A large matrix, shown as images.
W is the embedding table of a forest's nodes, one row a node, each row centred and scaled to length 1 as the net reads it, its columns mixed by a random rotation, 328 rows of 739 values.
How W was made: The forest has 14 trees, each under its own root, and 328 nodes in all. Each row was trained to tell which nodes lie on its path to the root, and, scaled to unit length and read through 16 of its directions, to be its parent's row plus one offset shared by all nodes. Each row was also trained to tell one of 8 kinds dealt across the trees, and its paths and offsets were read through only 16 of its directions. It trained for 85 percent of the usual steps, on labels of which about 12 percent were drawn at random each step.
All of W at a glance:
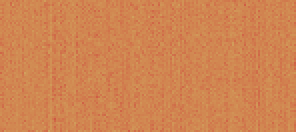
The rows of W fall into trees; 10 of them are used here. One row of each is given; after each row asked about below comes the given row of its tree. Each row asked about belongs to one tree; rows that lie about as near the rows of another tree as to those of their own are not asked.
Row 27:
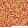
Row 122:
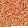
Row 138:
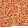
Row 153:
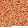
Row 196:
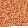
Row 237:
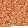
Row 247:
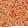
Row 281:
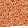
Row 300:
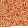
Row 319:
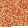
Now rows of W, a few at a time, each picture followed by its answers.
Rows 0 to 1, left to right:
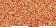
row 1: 27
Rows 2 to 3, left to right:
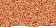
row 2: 122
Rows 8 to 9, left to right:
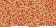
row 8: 237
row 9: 196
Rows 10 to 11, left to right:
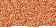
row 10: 319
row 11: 153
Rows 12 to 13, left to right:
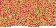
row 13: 122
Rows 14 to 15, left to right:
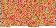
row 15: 138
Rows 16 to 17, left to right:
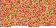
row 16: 300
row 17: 138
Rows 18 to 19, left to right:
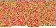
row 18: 196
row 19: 27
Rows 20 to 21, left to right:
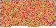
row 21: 196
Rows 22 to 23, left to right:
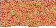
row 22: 300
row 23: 281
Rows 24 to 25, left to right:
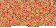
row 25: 138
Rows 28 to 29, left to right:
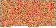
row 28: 319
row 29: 300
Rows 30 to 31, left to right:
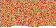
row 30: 138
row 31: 122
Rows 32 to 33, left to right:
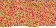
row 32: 247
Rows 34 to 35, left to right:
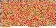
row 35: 319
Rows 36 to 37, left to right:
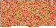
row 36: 247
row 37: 138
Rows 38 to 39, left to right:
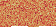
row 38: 138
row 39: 196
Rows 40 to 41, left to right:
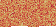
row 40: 27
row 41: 247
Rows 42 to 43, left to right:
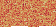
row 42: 300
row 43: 319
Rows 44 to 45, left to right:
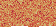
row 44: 247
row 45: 27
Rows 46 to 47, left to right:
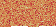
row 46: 237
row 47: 153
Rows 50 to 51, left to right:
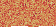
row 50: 122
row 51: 237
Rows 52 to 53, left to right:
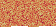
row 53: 196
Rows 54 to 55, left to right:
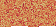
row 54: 300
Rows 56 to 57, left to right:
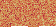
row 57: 300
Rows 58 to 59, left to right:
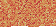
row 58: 247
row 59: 138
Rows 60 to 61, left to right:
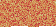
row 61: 319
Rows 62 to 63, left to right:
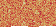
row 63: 122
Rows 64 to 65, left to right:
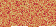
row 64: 237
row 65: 237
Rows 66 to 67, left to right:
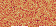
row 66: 247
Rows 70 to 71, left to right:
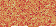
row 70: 237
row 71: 300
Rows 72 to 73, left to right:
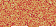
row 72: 319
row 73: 237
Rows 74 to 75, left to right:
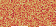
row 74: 247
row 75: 319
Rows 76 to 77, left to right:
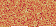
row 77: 122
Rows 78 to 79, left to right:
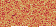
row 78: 300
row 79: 319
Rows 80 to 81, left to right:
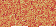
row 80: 247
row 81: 27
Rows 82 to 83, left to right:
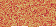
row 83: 153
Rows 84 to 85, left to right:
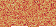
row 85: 300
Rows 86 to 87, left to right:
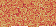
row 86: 153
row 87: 153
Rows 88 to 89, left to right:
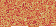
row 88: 300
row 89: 237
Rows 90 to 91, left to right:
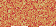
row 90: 27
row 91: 27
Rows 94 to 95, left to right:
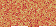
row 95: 27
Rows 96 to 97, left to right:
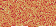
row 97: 237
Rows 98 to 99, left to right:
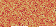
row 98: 138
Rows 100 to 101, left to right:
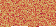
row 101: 27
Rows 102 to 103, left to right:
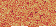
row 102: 27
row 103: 300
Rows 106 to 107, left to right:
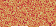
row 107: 196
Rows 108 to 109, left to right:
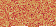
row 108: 122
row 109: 247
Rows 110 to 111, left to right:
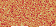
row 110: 27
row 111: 196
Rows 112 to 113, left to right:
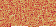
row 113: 300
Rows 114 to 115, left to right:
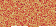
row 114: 237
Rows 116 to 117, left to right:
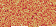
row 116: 27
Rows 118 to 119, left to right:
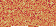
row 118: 300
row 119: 237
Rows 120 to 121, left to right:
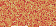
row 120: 237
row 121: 319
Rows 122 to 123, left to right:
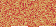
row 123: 122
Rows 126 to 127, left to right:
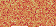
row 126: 247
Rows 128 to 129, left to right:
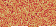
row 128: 281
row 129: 237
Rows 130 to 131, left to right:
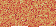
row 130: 247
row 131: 27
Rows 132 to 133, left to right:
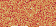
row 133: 319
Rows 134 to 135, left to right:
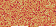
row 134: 300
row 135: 300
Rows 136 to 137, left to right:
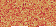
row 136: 300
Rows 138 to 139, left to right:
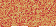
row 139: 300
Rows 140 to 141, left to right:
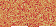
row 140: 247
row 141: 27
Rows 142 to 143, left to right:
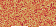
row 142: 196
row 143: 300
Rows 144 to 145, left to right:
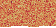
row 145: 196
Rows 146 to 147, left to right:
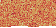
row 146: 27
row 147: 27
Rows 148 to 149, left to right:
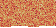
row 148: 27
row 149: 237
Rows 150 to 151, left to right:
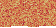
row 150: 138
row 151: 247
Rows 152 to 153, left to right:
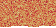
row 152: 247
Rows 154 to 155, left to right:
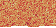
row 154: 319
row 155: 138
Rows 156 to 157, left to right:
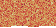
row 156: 237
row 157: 27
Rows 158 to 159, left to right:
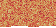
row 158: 319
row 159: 27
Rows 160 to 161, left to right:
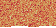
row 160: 300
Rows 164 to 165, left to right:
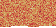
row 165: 27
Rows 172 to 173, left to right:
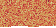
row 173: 237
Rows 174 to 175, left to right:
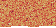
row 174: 319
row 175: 138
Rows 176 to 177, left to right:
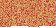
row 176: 138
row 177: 196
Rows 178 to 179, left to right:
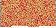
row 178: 138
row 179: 196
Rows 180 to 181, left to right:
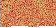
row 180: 319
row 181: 196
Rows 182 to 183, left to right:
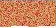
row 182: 237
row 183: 196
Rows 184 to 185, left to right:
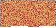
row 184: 237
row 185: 27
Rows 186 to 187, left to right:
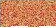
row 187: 247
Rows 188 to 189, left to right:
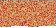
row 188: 196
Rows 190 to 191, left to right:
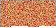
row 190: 247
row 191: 237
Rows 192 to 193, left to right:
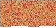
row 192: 247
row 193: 138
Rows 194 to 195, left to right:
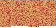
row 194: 237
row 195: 319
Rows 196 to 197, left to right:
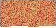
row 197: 319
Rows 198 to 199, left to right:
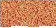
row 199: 196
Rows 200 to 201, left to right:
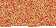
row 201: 196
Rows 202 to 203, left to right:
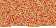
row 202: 196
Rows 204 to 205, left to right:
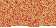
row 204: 247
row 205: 27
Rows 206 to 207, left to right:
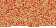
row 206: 300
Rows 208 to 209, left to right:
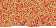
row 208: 196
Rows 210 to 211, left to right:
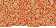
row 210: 319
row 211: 247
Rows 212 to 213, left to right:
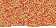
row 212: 138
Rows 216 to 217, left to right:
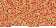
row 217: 122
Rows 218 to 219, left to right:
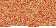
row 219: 27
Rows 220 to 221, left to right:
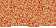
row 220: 247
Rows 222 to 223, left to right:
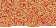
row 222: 237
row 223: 196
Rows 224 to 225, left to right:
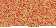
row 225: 247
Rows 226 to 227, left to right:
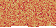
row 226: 247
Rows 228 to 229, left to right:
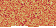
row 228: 237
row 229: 237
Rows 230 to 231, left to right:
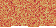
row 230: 27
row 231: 138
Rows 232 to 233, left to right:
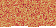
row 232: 153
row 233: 247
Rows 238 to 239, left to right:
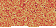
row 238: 237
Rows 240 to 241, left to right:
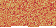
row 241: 138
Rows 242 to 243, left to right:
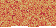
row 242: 300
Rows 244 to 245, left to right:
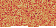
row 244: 300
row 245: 237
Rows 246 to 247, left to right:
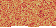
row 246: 247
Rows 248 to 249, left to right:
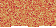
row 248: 27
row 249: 237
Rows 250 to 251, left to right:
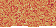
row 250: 138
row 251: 237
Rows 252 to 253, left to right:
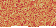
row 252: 196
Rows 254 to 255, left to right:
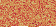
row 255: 247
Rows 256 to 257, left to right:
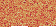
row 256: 247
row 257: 138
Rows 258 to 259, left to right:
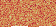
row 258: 300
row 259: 247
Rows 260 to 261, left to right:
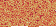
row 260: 300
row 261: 300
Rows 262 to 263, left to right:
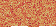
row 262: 138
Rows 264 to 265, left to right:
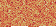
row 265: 138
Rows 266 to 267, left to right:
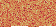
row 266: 27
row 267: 247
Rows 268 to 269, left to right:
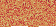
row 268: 300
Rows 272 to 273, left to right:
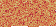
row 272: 138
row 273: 300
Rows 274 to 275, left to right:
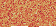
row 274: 237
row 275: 27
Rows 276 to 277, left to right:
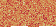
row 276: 138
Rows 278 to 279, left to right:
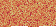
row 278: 196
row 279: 138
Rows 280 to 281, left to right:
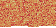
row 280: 300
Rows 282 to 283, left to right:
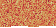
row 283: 237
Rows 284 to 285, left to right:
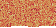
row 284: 27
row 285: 300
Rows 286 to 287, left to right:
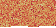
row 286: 300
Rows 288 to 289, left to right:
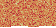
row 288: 27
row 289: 300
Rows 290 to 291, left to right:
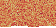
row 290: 196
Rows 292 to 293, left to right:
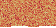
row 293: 247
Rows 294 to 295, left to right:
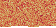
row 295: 196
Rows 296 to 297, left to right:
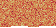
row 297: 247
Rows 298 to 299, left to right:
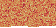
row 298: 237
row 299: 153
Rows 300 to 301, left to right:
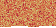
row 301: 27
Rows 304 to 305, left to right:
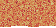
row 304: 247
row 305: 27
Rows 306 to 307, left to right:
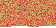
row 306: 319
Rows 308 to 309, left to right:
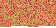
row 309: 237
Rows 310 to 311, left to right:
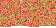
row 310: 247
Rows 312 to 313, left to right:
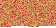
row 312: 247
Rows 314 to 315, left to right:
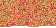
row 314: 319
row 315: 300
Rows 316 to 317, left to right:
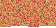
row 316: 237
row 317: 27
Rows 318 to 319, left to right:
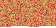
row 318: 319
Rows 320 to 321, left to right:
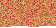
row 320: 237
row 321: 300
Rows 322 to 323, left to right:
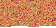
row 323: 319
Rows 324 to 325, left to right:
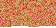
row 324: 27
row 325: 153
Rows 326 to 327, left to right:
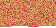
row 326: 247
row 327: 27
